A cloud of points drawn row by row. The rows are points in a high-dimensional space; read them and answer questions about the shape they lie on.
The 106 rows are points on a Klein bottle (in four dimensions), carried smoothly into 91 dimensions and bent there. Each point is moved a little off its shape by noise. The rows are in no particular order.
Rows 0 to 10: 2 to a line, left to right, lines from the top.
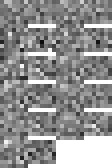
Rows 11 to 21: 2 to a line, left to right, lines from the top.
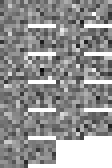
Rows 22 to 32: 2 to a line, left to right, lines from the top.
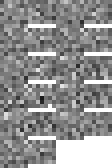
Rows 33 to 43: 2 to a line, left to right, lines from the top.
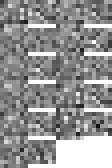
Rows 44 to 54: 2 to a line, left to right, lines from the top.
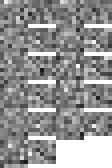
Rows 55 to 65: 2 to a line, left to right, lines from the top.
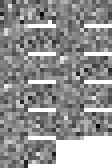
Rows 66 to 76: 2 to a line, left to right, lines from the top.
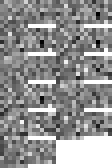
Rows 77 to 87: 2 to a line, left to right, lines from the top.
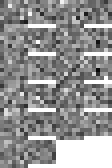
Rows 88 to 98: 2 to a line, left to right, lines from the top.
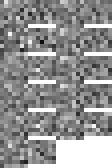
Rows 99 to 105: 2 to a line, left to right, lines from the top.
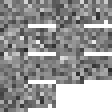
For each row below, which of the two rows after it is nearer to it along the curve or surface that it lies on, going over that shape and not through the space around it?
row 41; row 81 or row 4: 81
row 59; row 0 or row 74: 0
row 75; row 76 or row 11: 76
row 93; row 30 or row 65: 65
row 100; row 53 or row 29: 29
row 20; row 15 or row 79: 79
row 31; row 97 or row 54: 97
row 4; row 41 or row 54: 54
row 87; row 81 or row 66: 66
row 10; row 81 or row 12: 12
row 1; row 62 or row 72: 72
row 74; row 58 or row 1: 58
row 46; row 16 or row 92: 92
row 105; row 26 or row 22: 22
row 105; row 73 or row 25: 25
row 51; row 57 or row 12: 12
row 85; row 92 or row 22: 92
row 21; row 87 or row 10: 10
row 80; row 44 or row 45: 45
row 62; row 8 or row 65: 8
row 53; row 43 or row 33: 43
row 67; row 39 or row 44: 39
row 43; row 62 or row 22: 62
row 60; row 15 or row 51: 15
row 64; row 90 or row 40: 90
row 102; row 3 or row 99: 3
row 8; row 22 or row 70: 22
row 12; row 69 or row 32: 32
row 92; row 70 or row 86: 70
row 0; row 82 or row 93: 93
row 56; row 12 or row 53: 12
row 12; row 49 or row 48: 49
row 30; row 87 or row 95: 87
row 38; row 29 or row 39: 39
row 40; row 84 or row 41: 84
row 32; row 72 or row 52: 72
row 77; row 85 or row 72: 72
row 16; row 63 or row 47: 47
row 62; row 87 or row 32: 87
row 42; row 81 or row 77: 77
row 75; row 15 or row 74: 74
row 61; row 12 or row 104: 104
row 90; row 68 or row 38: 68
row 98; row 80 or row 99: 80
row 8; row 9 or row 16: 9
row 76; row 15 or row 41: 41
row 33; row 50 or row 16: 16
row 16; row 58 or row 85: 58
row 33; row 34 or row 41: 34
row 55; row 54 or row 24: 54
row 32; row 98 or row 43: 43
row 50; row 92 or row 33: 92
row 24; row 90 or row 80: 80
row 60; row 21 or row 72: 21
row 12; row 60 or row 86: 60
